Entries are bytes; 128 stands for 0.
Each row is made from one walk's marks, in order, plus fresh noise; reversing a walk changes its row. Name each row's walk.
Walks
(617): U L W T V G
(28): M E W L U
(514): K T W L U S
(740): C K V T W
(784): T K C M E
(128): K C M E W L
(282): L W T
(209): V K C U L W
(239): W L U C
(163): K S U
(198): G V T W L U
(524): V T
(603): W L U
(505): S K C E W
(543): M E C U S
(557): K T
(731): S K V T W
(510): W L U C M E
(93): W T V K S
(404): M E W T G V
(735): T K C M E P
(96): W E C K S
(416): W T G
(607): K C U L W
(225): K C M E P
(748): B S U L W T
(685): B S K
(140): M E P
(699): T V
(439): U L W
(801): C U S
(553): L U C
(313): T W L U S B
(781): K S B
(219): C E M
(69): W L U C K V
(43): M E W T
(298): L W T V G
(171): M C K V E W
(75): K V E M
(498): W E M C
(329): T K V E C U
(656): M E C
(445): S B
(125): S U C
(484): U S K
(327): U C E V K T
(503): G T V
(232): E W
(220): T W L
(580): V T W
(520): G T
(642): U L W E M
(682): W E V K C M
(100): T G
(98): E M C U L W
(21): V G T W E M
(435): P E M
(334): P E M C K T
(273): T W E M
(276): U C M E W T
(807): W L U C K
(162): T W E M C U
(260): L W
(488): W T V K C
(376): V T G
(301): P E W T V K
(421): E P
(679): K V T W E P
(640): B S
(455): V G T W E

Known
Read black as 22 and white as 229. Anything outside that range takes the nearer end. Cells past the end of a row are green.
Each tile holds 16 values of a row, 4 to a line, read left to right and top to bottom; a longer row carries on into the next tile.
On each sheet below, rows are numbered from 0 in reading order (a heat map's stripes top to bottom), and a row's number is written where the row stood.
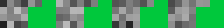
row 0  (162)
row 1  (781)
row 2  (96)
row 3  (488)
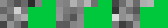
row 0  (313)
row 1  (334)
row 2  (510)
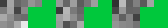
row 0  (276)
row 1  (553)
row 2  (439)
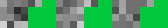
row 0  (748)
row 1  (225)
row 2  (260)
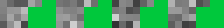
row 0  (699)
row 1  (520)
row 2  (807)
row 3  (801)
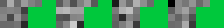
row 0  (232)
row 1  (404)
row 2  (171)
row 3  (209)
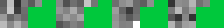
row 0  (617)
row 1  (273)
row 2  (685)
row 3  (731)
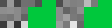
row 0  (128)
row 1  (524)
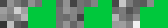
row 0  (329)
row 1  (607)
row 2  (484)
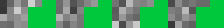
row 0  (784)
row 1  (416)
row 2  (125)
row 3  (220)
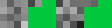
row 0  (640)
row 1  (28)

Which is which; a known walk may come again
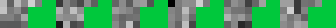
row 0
(435)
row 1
(162)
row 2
(43)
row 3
(455)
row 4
(603)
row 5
(298)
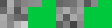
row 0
(327)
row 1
(93)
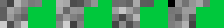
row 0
(125)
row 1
(163)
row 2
(543)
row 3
(580)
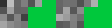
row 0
(439)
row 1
(69)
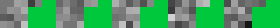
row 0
(445)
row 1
(642)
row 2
(781)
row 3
(510)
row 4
(28)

